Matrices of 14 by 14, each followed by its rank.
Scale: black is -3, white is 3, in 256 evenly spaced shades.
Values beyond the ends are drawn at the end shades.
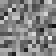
full rank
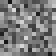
full rank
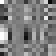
two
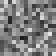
full rank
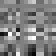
two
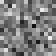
full rank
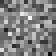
full rank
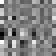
two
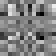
two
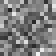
full rank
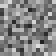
full rank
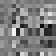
two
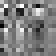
two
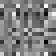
two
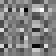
two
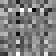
two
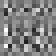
two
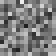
full rank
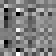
two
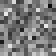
full rank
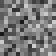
full rank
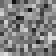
full rank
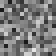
full rank
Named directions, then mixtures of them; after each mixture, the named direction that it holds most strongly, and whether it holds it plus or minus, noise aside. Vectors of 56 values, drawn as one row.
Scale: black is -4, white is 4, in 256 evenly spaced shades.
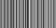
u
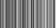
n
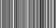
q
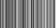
n, plus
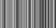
n, minus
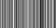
q, plus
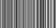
q, plus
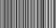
u, plus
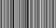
q, minus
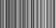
n, plus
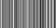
q, plus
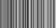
u, plus
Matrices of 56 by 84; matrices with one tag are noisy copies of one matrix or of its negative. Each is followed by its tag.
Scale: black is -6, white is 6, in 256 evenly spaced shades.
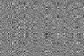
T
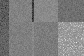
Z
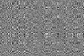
T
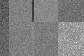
Z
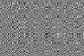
T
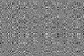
T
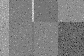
Z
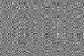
T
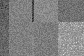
Z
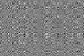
T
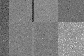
Z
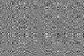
T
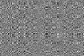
T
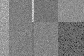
Z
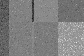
Z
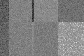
Z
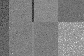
Z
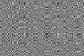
T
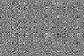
T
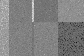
Z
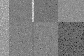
Z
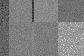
Z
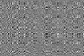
T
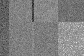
Z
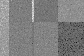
Z
